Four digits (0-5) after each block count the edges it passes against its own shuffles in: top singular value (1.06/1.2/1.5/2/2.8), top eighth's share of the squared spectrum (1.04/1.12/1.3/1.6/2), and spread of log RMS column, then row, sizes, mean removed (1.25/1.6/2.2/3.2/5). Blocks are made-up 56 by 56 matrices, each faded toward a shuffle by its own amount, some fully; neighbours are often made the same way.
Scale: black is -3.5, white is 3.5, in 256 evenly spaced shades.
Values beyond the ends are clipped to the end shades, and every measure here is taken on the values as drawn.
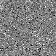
2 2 0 0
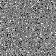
2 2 0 1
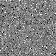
2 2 0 0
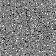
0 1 0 0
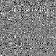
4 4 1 2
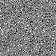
2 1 0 0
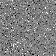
2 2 1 0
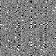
4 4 2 2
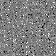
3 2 1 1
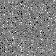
3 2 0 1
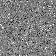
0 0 0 0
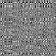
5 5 3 3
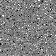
2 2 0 0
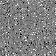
3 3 1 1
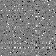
3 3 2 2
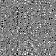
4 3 1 1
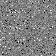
1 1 0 2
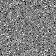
2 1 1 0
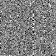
3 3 2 0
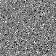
0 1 0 0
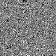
2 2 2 0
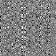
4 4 3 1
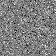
0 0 0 0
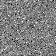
0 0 0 0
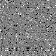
3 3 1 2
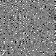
3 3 2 1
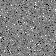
0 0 0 0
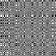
5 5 4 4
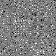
3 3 1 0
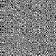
4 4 2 2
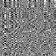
4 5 3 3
